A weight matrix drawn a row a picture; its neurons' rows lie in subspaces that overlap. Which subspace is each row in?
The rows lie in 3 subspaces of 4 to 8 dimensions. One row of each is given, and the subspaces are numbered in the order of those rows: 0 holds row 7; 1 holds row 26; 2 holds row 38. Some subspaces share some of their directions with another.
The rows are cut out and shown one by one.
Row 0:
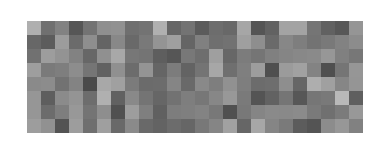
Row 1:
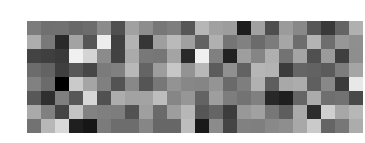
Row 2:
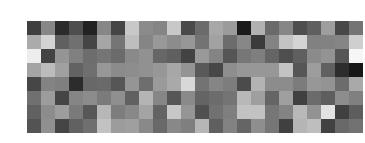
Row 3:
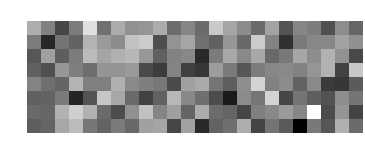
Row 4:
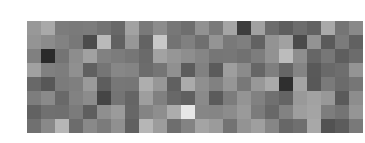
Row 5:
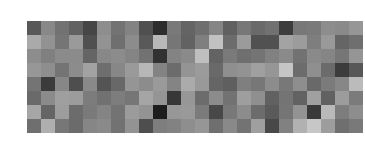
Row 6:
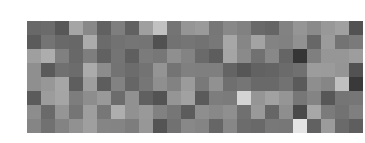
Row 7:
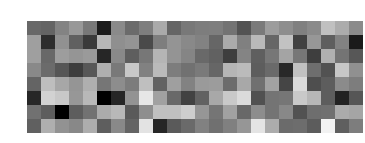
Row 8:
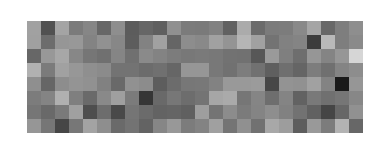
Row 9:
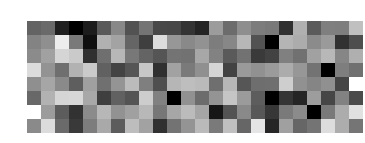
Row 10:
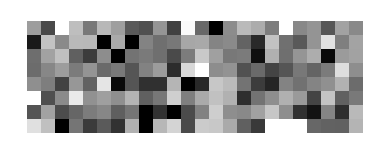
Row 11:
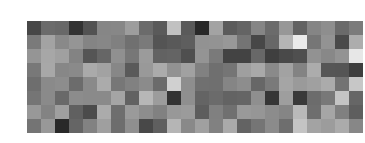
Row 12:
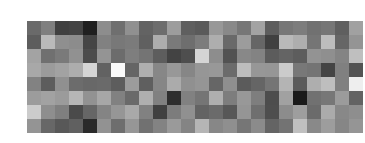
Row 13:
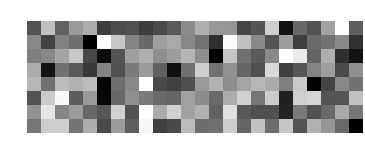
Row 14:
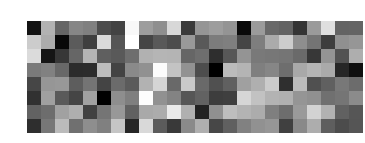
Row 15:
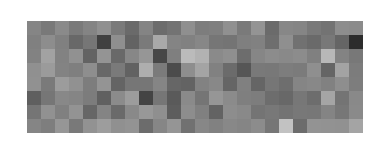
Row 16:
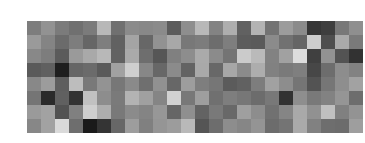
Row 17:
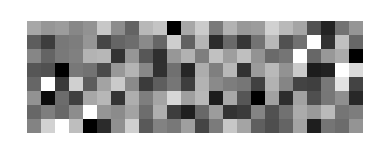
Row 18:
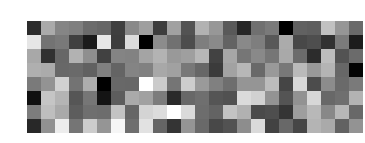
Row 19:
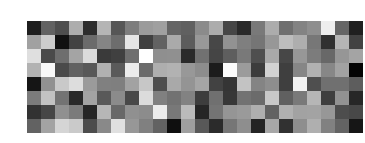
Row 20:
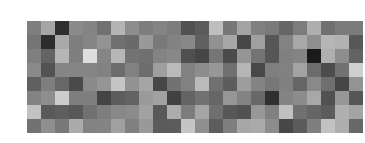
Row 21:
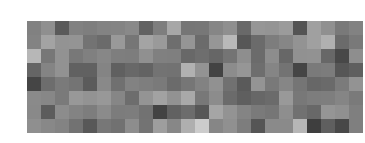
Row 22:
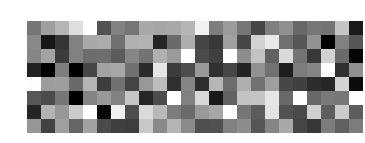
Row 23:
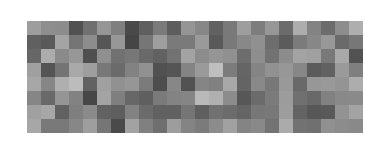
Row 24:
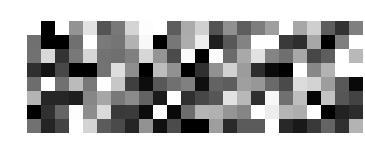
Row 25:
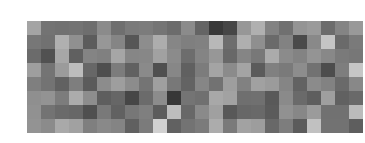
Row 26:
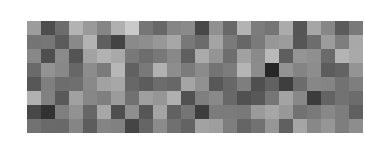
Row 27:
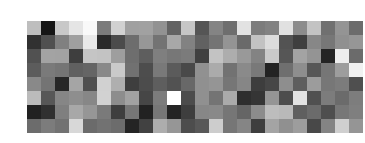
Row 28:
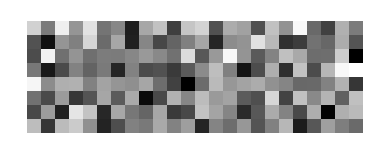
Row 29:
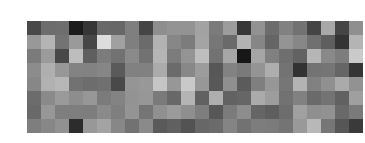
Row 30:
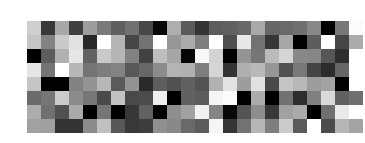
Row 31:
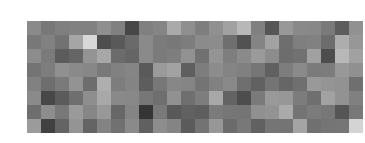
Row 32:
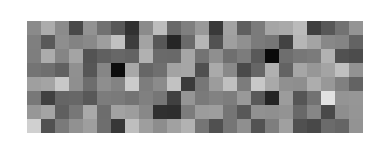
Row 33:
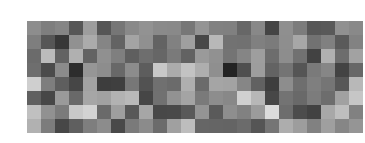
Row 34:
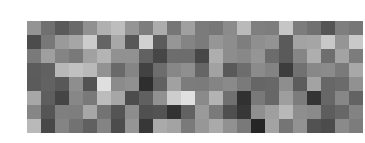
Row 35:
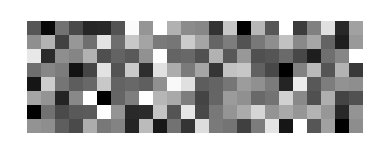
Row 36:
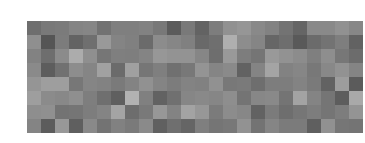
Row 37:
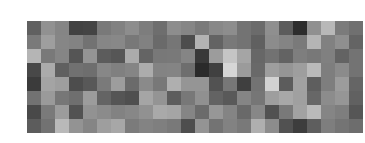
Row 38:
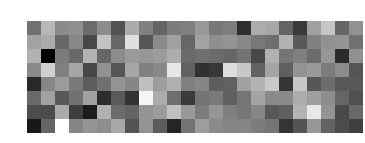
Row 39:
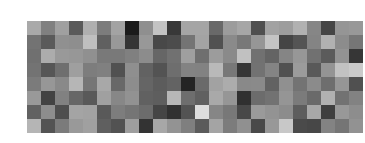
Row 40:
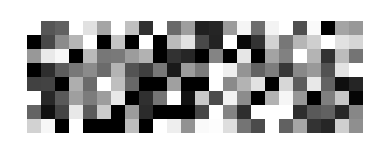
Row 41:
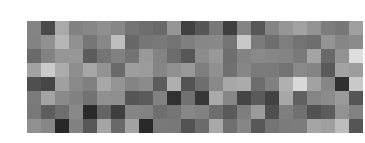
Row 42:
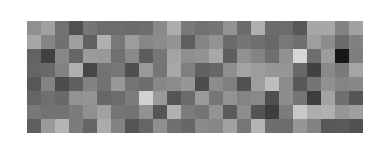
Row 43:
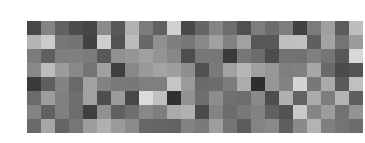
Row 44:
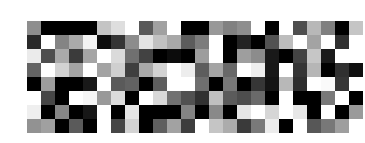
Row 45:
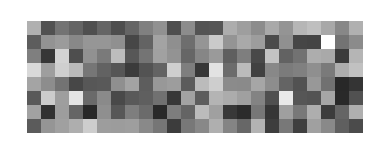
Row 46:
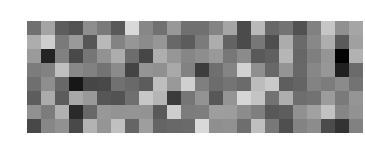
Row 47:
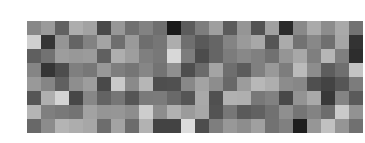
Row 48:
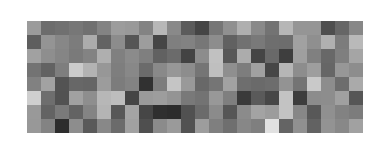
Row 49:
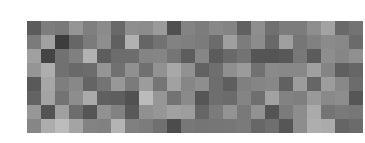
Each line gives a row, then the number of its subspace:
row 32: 1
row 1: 2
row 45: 2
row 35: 0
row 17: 2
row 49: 2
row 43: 2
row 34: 0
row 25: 2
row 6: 2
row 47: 0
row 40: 0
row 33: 2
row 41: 2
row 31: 0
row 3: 0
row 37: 2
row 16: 2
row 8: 2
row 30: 2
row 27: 1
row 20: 0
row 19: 2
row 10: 0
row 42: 2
